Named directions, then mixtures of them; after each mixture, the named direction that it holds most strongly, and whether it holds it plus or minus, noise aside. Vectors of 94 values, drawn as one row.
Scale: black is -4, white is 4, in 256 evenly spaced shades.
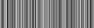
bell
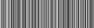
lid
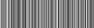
lid, plus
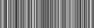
bell, minus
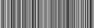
lid, plus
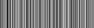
lid, minus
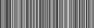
lid, minus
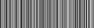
lid, minus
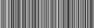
lid, plus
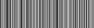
lid, minus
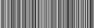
lid, plus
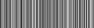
lid, minus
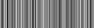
bell, plus
